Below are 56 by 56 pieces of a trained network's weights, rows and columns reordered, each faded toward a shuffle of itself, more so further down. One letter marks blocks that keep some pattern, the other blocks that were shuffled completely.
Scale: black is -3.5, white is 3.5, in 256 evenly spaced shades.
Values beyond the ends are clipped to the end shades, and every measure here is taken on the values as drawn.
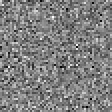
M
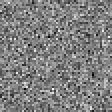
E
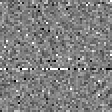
M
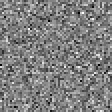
M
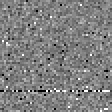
M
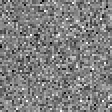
E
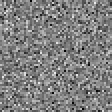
M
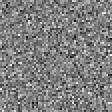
M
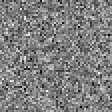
M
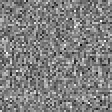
M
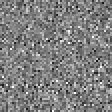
M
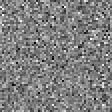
M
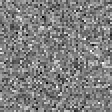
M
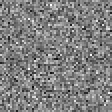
M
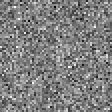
E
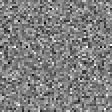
M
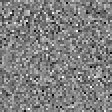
M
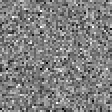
M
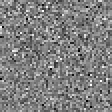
E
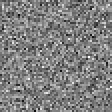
E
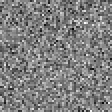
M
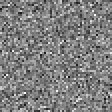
E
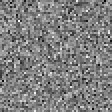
E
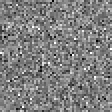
E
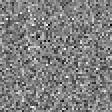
M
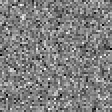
M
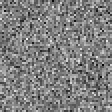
E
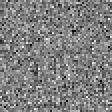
E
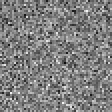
E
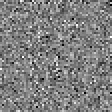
M
